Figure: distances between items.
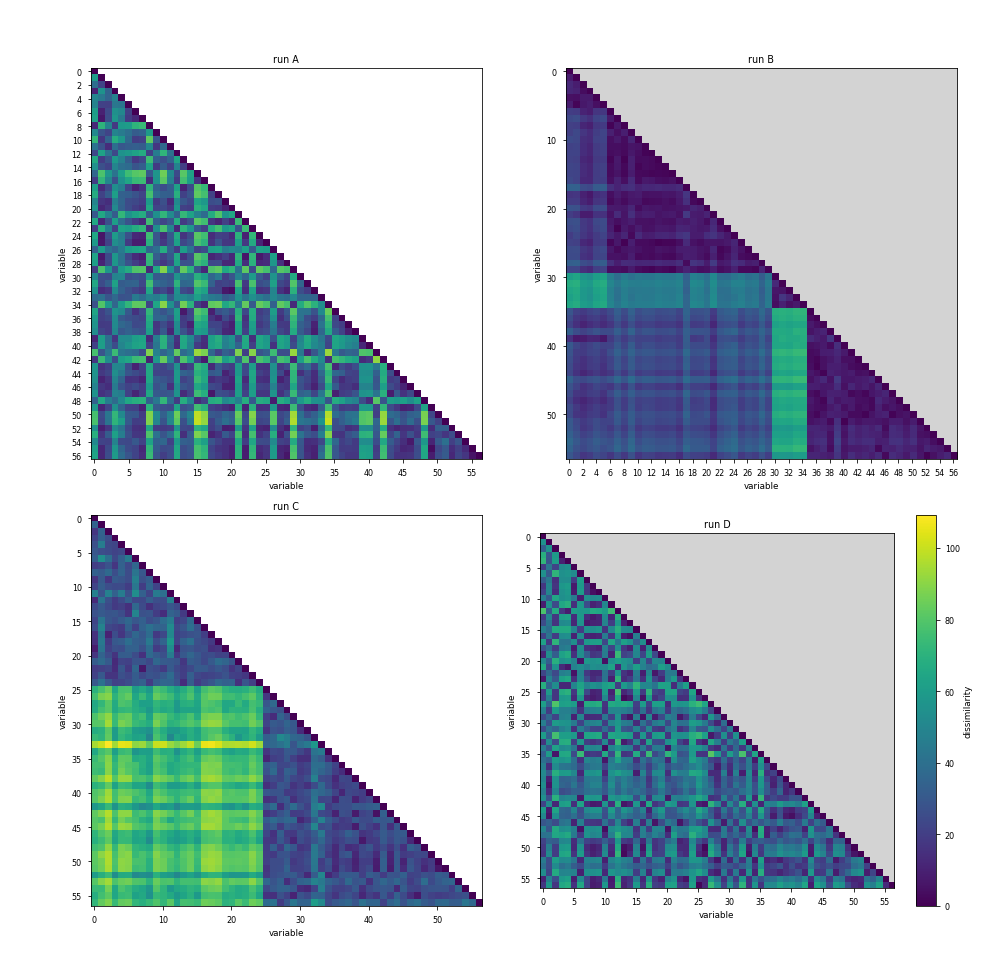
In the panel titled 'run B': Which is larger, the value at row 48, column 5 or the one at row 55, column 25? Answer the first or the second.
the second
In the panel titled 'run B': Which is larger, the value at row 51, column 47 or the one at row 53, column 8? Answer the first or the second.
the second
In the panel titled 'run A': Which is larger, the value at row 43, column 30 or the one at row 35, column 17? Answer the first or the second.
the first
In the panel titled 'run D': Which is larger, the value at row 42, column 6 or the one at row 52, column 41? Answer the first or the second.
the second
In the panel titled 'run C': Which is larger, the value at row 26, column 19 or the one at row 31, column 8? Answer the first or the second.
the first
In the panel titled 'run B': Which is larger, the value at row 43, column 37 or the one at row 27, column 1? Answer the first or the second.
the second
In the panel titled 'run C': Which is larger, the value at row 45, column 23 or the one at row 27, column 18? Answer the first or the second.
the first
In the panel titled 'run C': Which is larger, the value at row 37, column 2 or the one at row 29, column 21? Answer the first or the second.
the first
